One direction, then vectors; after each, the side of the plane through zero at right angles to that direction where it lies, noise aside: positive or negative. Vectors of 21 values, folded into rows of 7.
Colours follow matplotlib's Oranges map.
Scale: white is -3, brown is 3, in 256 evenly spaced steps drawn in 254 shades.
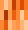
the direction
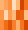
negative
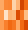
negative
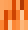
positive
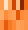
positive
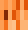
positive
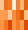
negative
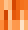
positive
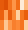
negative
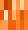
negative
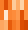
negative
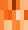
positive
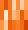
negative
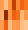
positive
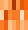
positive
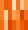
negative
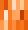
negative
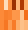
positive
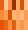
positive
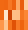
negative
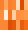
negative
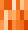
negative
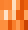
negative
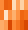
negative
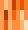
positive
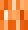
negative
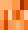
positive
